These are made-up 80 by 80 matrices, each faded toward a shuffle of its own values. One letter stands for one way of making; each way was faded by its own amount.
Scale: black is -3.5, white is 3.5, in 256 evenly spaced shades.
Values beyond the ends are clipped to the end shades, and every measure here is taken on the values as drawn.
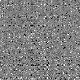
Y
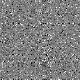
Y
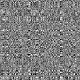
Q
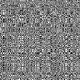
Q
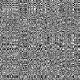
Q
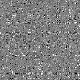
Y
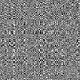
Q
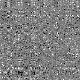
Y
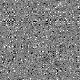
Y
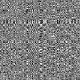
Q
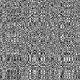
Q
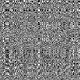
Q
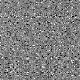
Y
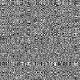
Q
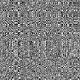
Q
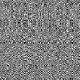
Q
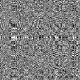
Q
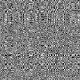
Q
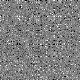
Y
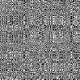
Q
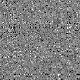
Y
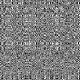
Q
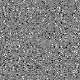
Y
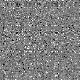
Y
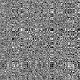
Q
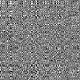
Q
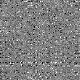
Y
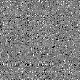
Y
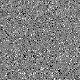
Y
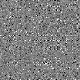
Y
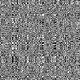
Q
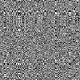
Q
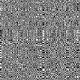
Q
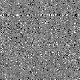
Y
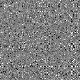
Y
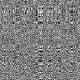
Q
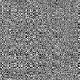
Q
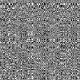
Q
